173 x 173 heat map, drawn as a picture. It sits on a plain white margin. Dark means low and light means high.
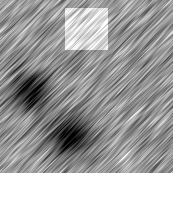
Ninth with the highest average: top middle. Odd patch: higher, in the top middle. Dips: two. Mirror symmetry: none.
